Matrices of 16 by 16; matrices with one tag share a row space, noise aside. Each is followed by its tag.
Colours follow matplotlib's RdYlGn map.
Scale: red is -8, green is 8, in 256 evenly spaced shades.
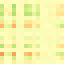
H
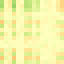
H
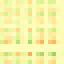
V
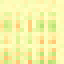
V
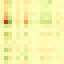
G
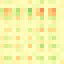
V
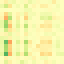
G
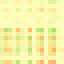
V
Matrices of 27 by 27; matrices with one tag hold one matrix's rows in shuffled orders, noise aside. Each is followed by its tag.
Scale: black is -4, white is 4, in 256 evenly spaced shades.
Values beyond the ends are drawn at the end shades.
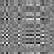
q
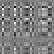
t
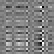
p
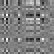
q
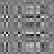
q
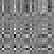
t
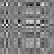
q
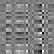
p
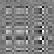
p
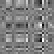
p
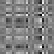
p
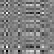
q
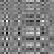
q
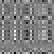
t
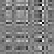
p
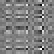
p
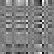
p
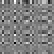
t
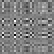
t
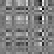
p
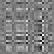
p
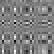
t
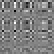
t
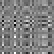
t
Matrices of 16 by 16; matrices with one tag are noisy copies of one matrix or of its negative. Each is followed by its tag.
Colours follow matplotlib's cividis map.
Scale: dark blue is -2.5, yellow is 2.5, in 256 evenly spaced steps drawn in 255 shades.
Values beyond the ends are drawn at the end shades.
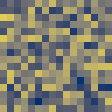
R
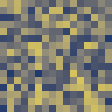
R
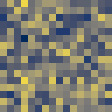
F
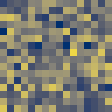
R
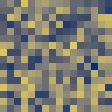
F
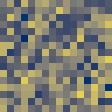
F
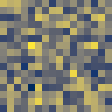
R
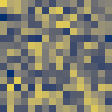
R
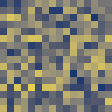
R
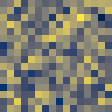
F
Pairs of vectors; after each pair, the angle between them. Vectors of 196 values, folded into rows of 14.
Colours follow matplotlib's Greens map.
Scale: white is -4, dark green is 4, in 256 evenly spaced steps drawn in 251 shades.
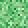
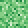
nearly parallel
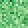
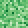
partly aligned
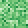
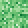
partly aligned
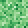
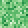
partly opposed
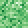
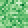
nearly parallel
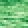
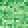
partly aligned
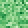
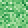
partly aligned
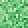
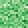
orthogonal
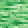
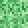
orthogonal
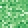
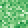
nearly parallel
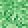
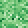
nearly opposite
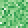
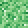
partly opposed
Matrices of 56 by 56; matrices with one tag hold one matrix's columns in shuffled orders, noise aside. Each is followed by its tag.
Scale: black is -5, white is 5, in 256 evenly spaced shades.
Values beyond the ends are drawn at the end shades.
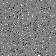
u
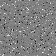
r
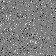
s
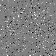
u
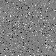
u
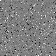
u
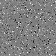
r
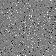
u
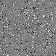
u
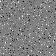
s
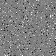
u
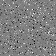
r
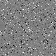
r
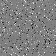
r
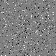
u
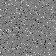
r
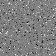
r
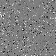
u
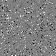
u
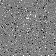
u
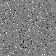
r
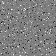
r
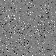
u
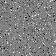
s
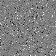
u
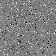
r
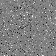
u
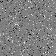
s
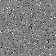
r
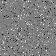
s
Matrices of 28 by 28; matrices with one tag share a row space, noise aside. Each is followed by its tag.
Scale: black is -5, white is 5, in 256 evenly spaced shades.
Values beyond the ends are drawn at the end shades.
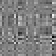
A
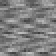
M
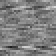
M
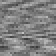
M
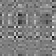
A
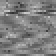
M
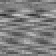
M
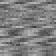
M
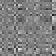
A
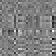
A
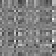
A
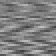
M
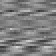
M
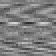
M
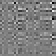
A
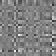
A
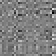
A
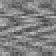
M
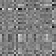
A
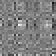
A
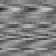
M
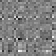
A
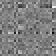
A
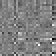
A
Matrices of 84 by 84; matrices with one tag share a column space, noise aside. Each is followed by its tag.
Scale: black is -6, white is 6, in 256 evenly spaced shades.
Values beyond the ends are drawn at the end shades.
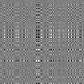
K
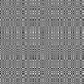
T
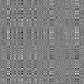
T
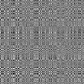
T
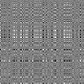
K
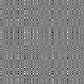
T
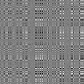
T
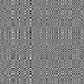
T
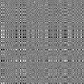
K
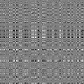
K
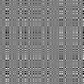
T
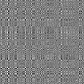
T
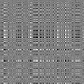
K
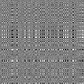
K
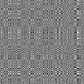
T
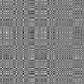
T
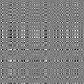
K
